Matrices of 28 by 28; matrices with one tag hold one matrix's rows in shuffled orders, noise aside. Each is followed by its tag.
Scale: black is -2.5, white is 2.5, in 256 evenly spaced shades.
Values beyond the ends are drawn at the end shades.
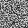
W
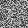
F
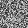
F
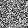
F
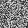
F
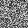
W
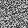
W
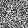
F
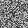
W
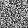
W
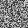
W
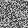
W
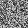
F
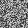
F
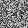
F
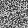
W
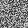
W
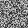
W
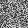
F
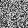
F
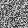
W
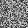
F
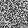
W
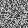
W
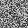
W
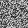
F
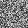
F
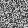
W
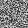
W
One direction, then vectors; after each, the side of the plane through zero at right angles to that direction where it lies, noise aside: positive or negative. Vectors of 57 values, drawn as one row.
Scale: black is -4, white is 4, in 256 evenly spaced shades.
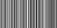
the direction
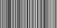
negative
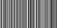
positive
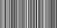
positive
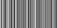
positive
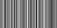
positive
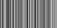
negative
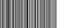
negative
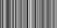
negative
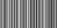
positive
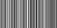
positive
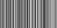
negative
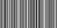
positive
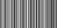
positive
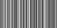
positive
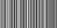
positive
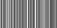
positive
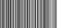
negative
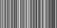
positive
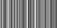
positive
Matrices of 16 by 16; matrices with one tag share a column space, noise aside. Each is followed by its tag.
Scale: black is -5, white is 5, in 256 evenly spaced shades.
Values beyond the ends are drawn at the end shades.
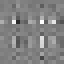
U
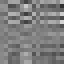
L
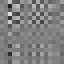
L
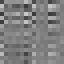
L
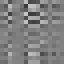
L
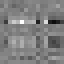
U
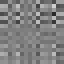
L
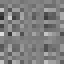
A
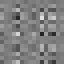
A
